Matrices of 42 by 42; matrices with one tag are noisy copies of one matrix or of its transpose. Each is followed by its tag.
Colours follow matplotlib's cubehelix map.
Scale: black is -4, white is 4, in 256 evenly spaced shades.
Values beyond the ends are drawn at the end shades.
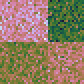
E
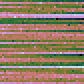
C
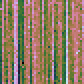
C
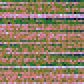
C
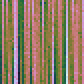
C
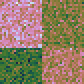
E
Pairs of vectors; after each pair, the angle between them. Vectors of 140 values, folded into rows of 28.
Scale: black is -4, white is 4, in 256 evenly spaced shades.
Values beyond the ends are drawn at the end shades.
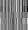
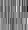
nearly parallel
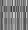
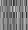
nearly opposite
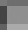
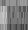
nearly opposite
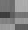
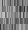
partly opposed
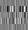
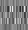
nearly parallel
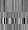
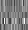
nearly opposite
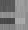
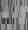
partly aligned
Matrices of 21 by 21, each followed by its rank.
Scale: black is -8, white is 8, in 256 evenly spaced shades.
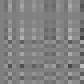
one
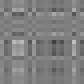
one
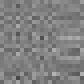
three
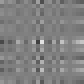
one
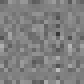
three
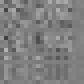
three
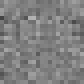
three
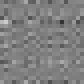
three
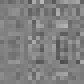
three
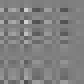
one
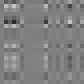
one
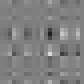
one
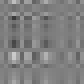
one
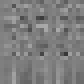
three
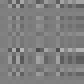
one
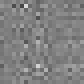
three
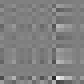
one
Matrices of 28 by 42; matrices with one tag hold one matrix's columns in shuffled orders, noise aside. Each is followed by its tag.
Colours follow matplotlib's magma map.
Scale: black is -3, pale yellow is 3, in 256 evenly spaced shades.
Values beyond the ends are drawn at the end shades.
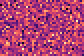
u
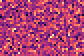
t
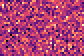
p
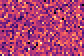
u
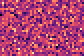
t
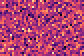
t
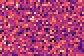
p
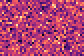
p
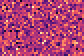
u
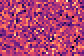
t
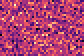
p
